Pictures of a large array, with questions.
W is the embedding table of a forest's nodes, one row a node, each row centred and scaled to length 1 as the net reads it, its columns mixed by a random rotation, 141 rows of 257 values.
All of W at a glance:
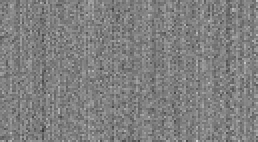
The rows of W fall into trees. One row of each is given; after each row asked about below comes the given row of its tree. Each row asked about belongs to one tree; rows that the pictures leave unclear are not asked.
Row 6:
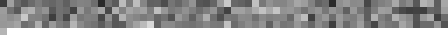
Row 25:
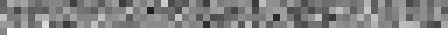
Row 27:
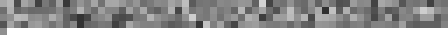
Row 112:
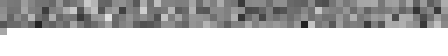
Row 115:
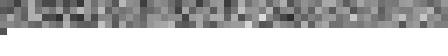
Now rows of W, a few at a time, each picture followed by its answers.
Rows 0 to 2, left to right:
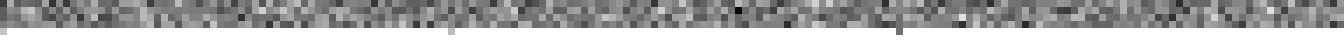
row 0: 6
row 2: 25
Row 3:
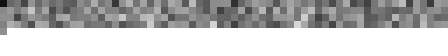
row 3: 6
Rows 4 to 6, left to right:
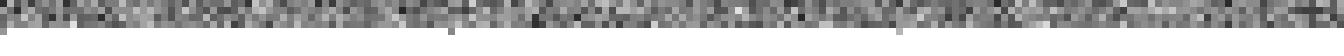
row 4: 6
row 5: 27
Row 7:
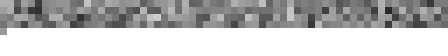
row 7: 27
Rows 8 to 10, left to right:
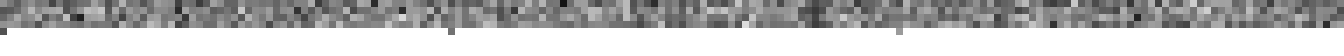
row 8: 115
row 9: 6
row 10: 6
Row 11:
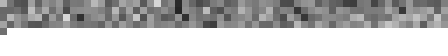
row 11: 115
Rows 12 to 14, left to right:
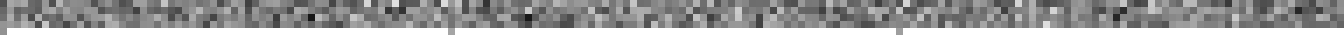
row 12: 25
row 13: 27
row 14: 6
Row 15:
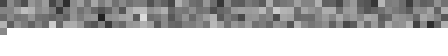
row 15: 6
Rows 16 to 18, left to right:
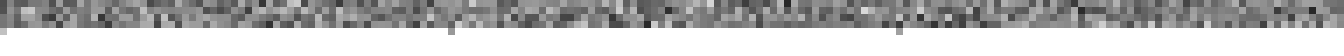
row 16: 6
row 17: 27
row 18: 112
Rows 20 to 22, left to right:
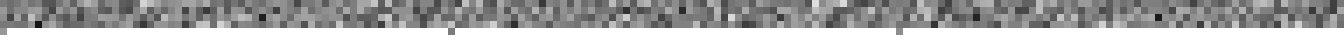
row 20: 112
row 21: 25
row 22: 112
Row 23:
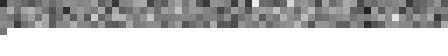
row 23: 6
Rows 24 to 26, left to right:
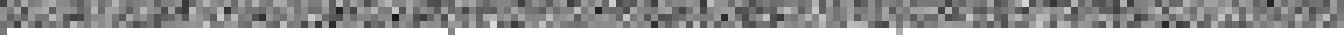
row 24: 112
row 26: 6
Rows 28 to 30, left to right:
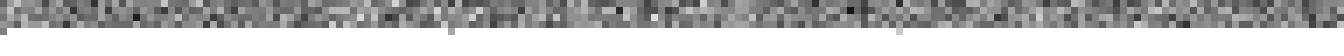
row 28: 25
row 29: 6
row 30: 6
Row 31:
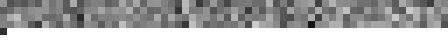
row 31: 115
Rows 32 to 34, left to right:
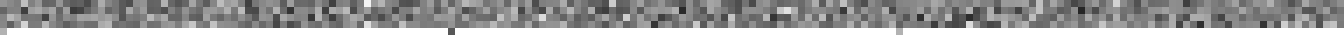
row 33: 25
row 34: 112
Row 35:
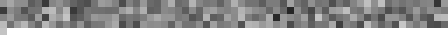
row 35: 25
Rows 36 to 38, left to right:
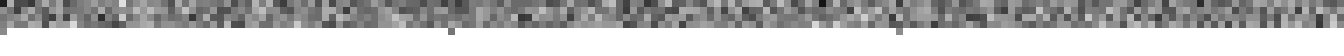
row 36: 6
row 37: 115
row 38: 112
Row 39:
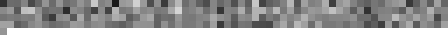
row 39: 6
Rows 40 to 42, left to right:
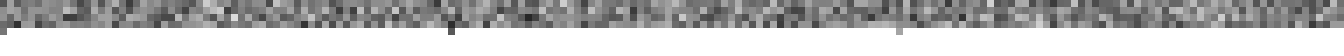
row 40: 112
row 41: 112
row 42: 6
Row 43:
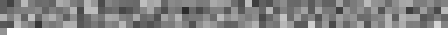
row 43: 112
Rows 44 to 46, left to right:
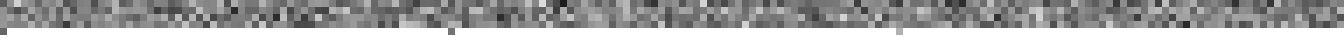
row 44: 25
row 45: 6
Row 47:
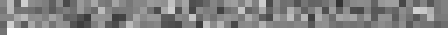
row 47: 27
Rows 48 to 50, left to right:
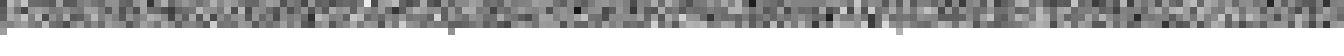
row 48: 25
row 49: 112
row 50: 6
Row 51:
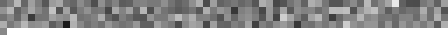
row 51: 25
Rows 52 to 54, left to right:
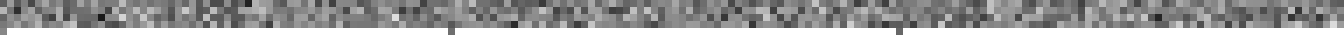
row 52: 6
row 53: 25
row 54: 112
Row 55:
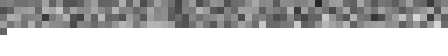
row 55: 115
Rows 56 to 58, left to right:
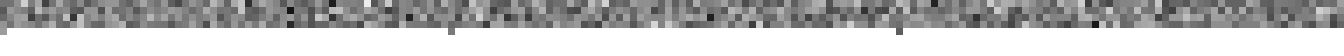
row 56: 25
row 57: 112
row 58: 27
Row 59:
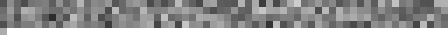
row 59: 6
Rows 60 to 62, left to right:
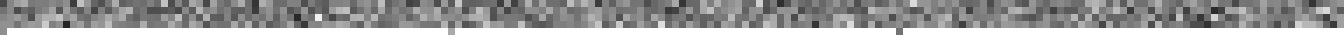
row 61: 6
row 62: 25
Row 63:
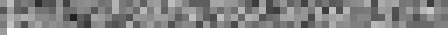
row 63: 27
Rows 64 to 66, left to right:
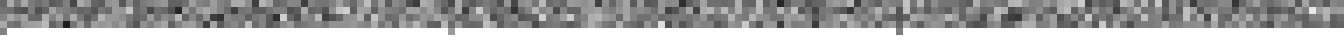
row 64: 25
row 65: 6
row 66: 27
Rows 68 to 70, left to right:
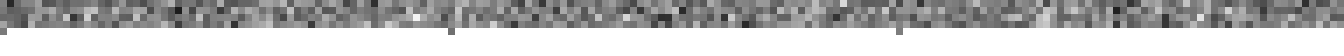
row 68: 115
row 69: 25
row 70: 6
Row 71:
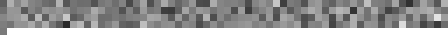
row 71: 25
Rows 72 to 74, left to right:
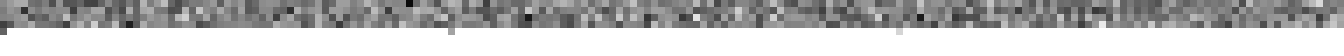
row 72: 25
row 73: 27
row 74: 112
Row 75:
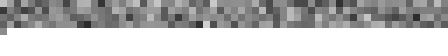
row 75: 27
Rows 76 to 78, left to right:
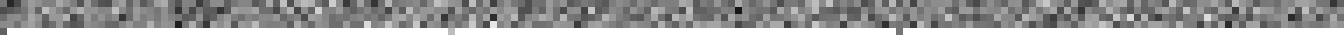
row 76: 115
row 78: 112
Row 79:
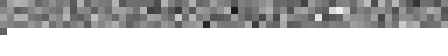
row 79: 25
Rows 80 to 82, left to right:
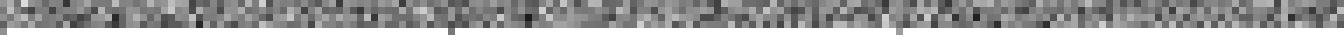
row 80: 27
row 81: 112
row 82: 112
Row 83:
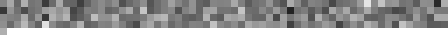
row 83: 25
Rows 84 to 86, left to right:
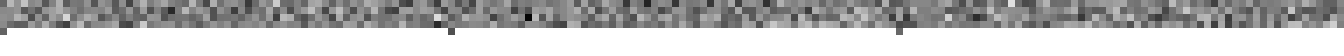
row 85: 115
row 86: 112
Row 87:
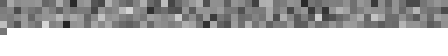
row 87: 25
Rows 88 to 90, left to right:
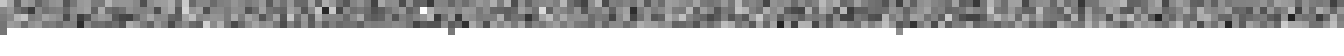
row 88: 27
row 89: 112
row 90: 112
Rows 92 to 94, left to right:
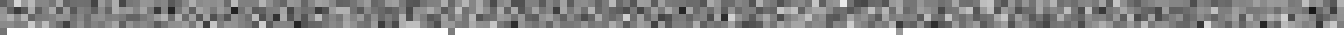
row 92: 25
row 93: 25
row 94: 112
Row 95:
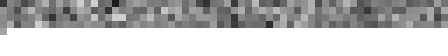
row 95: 6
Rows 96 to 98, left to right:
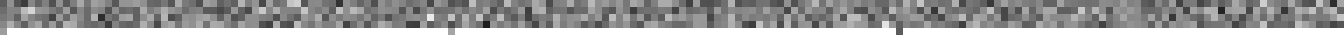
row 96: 6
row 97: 112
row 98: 25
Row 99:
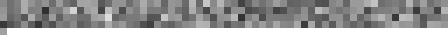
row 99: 112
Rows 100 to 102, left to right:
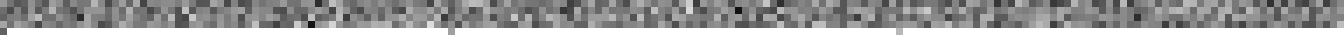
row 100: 115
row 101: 25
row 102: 6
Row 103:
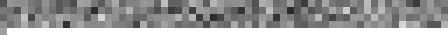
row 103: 25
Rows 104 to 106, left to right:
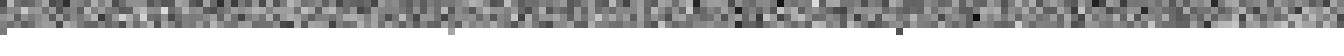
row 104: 6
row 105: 25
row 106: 115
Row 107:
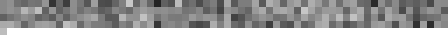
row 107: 6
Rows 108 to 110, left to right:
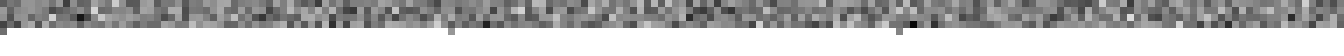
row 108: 112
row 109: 112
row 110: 112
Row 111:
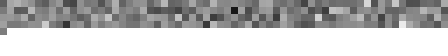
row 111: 25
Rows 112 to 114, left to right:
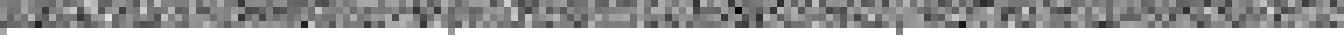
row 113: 25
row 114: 25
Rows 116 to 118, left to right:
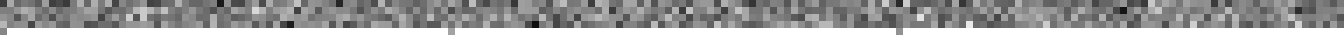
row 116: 6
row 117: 27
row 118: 6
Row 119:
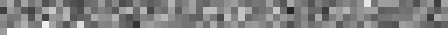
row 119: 25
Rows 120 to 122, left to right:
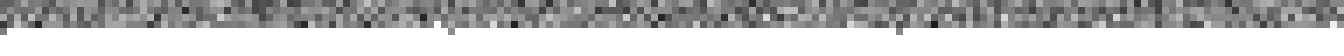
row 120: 112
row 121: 25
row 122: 112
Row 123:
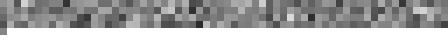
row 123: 27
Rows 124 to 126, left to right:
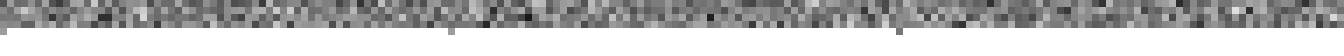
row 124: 6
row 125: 112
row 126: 25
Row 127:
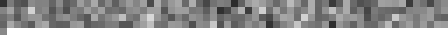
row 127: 6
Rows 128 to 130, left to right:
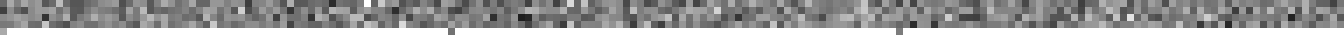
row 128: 25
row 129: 115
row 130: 112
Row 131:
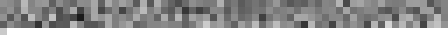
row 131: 112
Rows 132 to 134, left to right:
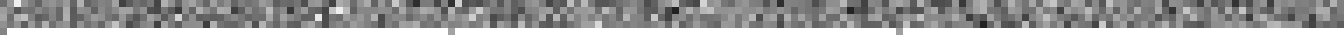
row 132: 25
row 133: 6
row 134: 27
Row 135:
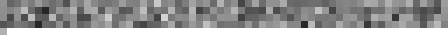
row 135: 112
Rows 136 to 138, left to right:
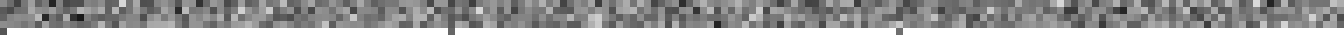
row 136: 115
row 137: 6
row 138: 115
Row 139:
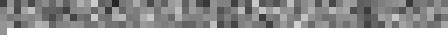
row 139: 6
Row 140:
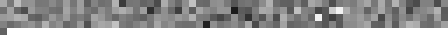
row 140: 25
